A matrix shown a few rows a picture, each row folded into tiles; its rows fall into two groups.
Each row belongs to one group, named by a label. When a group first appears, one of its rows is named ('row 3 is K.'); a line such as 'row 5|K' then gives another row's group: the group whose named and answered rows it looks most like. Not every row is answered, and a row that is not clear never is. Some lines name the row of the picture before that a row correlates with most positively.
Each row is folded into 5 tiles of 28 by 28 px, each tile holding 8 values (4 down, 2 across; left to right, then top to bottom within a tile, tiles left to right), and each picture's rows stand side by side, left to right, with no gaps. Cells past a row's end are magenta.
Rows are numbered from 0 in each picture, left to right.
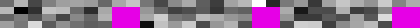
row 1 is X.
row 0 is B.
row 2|B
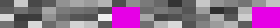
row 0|B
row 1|B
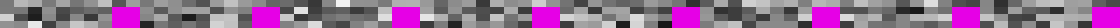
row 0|B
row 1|X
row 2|B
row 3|X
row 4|X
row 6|X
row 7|X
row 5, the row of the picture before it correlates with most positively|1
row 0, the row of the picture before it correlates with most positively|0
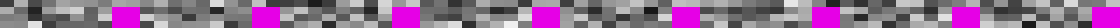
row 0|B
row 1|X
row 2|B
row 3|B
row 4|B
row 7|B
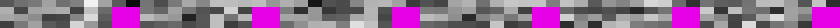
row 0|X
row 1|X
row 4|X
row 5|X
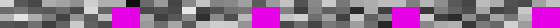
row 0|X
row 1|B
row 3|B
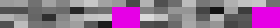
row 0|X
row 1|X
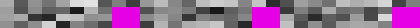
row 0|X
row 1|X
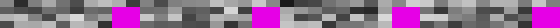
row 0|X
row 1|X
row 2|B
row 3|X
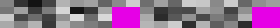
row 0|B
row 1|B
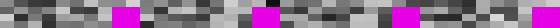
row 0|B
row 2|X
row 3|B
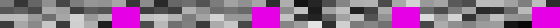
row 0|X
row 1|X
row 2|B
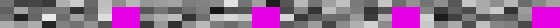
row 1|X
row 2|B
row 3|B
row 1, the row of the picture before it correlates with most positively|3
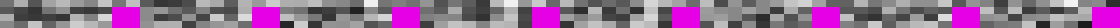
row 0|B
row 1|B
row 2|X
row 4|X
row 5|X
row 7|X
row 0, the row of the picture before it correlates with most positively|2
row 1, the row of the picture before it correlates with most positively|0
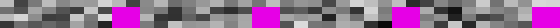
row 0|X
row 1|B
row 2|X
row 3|B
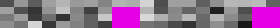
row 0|B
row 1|X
